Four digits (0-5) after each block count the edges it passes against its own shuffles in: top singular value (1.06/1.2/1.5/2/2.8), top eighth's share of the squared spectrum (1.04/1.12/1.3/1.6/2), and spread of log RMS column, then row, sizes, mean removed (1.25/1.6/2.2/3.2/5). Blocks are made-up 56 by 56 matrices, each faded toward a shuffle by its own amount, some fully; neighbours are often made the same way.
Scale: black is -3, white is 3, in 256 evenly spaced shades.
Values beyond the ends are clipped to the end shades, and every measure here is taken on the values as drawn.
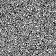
0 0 0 0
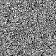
2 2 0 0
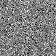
0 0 0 0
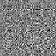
4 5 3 3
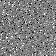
2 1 0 0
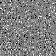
3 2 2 1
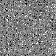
3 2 1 1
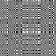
5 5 4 4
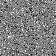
0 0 0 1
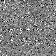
1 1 0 2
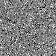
0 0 0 0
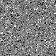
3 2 1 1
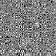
4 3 2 2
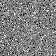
2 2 0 0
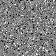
0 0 0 0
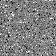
1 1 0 0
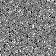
2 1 0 0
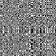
4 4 3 2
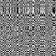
5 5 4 3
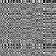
5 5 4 4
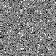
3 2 0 0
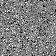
1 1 0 0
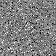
2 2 0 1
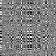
5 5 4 3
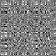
4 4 3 3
